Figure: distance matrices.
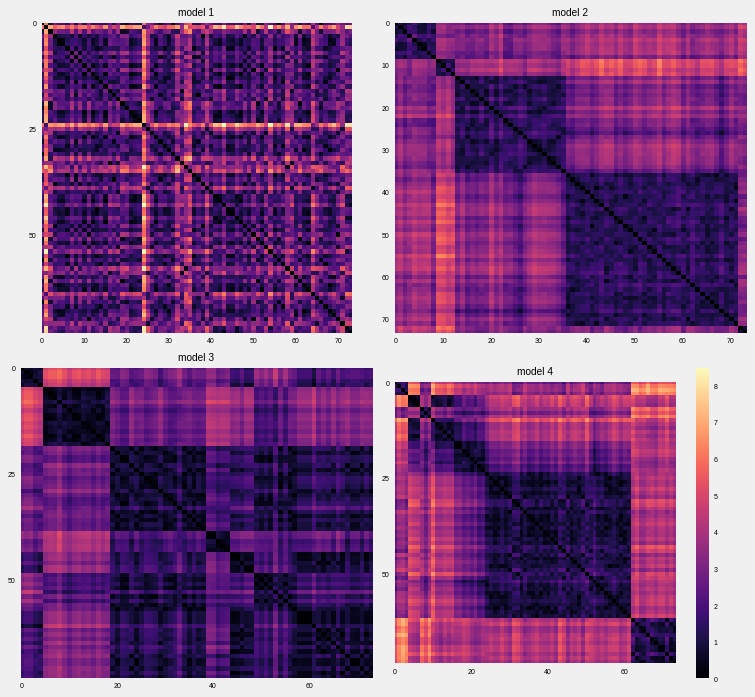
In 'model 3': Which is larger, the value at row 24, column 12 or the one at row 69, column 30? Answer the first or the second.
the first
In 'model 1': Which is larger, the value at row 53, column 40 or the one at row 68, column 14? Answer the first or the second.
the second
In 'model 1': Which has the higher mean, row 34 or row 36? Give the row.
34
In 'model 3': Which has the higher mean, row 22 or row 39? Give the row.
39
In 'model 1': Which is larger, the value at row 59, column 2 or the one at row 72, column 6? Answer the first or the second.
the first
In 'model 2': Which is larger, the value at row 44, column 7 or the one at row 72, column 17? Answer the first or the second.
the first
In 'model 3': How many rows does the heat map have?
74
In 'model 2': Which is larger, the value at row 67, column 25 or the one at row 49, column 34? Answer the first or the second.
the second
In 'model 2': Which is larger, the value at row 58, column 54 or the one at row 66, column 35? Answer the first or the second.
the second
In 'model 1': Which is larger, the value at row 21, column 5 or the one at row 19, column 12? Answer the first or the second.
the second
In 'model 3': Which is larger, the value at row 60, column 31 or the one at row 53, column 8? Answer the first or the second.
the second
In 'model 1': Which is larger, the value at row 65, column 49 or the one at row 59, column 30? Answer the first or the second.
the second
